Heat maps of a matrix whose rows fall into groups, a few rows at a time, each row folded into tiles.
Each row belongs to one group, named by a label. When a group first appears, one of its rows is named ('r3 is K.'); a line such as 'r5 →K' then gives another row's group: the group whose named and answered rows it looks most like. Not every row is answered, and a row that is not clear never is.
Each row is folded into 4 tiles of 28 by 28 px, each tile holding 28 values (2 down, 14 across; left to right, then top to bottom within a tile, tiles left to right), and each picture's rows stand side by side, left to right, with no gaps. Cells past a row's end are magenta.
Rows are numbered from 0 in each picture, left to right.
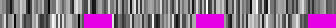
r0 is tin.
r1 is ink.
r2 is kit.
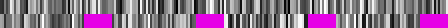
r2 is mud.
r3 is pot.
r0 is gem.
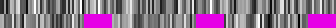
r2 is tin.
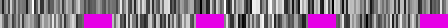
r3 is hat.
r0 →kit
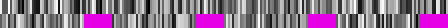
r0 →hat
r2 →tin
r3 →mud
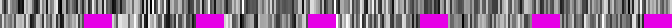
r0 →hat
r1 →pot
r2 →gem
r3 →pot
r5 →gem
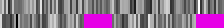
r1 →hat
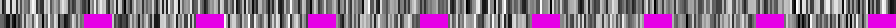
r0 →mud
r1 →ink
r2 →pot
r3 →kit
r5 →hat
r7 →mud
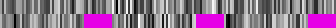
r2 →ink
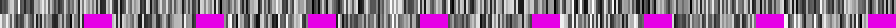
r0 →gem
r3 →mud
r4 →mud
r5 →mud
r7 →pot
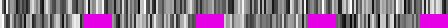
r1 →kit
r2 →tin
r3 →mud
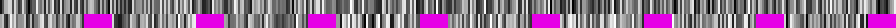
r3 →pot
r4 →pot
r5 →pot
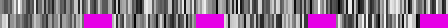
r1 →gem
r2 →pot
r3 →mud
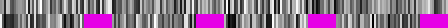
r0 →ink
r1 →gem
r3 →gem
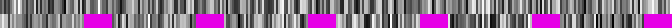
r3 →hat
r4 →ink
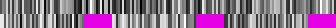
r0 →pot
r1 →pot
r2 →mud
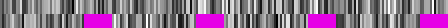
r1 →gem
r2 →hat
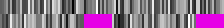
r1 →ink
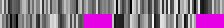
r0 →ink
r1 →ink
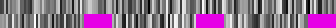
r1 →hat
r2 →hat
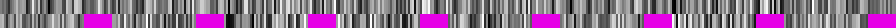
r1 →gem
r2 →ink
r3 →gem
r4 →tin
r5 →tin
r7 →kit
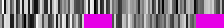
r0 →hat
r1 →tin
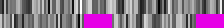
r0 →gem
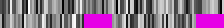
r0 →kit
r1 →mud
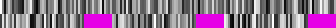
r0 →hat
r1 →pot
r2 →mud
